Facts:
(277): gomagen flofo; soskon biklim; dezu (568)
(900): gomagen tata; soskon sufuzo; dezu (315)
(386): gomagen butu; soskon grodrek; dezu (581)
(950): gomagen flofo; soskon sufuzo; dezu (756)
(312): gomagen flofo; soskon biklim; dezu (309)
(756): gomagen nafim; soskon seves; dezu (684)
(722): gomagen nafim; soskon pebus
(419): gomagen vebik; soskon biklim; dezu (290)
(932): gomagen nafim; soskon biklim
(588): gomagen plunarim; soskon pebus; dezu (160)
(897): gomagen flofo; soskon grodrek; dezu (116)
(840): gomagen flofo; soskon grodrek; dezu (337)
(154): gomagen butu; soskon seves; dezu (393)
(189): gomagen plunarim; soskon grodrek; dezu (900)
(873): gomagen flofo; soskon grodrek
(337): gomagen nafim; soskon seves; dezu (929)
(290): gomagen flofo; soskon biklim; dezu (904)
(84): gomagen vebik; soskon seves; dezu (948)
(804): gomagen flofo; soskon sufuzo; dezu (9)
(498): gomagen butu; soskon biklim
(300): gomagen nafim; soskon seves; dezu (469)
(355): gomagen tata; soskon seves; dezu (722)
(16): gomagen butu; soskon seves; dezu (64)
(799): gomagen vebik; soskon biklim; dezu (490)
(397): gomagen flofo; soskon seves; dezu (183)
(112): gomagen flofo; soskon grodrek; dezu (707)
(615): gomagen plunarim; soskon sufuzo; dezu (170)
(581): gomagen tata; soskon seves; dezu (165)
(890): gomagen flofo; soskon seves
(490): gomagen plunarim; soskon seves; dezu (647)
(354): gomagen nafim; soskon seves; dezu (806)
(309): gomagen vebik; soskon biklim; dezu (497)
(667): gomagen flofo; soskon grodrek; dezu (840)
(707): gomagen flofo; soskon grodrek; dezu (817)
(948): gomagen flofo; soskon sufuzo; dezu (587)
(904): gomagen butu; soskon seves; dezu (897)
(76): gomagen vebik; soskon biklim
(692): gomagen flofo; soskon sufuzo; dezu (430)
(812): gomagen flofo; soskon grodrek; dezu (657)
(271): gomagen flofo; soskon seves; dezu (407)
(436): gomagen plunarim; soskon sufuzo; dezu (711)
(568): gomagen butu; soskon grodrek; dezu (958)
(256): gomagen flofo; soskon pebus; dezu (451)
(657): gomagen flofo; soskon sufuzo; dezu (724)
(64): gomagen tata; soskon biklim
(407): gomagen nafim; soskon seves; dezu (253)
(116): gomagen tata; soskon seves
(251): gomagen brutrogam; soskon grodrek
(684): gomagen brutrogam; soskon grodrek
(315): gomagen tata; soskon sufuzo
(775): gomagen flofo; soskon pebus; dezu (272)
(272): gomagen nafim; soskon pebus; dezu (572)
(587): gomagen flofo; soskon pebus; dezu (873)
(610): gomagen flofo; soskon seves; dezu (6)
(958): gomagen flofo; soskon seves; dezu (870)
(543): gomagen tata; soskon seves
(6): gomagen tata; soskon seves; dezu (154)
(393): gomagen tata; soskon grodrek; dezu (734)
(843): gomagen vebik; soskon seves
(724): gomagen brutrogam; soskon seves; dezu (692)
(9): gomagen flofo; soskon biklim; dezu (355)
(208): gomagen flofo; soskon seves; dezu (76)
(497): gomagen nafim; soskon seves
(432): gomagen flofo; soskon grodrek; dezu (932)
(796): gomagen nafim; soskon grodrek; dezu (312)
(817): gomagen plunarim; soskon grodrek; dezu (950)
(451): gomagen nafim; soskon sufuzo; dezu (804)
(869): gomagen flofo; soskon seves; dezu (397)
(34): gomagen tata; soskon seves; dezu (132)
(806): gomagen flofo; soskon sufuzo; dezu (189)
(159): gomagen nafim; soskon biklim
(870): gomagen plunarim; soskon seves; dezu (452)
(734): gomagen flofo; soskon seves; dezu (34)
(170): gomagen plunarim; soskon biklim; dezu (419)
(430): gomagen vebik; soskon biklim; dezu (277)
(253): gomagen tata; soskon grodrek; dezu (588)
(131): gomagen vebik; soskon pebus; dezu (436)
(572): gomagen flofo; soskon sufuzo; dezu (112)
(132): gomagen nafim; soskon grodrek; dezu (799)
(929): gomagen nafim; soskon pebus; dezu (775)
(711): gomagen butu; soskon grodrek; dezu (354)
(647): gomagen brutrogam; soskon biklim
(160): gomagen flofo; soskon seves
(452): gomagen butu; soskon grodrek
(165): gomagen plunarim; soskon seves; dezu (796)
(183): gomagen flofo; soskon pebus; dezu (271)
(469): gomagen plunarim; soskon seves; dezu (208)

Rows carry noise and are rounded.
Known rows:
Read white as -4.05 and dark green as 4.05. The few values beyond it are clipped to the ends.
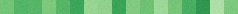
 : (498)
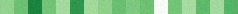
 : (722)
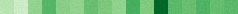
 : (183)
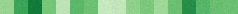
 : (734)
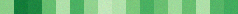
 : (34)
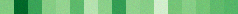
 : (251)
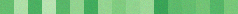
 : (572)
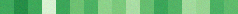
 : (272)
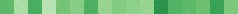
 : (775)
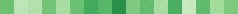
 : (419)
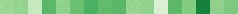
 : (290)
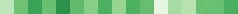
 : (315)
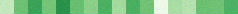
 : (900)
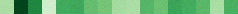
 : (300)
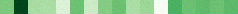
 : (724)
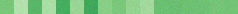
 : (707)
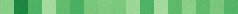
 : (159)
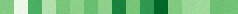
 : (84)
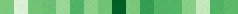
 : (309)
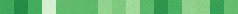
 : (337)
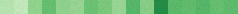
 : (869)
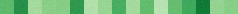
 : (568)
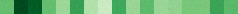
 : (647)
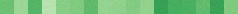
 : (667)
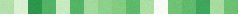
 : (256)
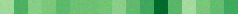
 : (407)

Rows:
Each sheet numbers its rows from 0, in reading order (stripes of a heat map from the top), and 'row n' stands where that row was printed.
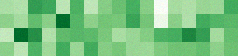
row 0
(355)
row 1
(189)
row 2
(208)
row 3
(950)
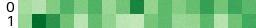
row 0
(312)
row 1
(393)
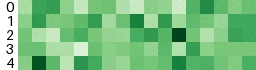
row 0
(610)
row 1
(796)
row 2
(588)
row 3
(430)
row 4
(469)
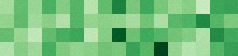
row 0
(581)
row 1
(958)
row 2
(165)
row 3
(253)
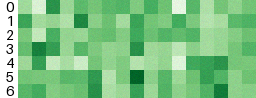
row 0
(131)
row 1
(817)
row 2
(843)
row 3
(684)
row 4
(692)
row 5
(386)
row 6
(452)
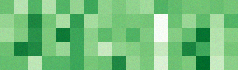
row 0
(112)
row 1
(451)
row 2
(711)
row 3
(154)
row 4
(904)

